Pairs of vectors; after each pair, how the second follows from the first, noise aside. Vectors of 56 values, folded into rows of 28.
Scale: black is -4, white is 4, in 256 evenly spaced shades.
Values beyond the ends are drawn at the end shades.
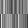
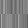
shrunk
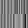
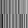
wrapped around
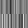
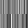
wrapped around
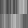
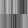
negated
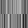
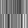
negated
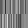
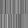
shrunk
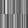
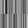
negated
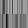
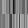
wrapped around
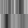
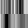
scaled up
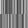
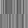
shrunk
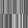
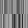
negated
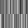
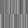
shrunk
